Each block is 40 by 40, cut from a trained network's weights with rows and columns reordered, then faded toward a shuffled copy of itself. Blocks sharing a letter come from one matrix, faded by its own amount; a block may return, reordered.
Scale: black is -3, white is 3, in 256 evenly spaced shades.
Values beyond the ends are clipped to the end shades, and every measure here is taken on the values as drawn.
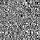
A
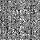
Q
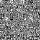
A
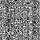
Q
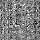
Q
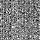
Q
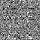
A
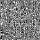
A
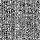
Q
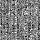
Q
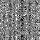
Q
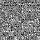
A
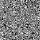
A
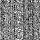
Q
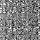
Q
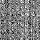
Q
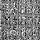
Q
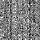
Q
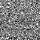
A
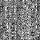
Q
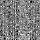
Q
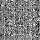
Q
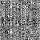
Q
